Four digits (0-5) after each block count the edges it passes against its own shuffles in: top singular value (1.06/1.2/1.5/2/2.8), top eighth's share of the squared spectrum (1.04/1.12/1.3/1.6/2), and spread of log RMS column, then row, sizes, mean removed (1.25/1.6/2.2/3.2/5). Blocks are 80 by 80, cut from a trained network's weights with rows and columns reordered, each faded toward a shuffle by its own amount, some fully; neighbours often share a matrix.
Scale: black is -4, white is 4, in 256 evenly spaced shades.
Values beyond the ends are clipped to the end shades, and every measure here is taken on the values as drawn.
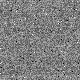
1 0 0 0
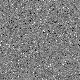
0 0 0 0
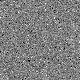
0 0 0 0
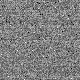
1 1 0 0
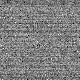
3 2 0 0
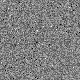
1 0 0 0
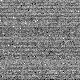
4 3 0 1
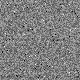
0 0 0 0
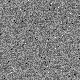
0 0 0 0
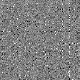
3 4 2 2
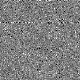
3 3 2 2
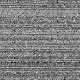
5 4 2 2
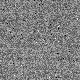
1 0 0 0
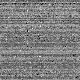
4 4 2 2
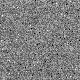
1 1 0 0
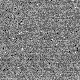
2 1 0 0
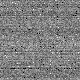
3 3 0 1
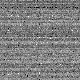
4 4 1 2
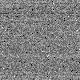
2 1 0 0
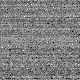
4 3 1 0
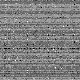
5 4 2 2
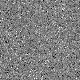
2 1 0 0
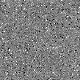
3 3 0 1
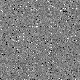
2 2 1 1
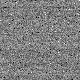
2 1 0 0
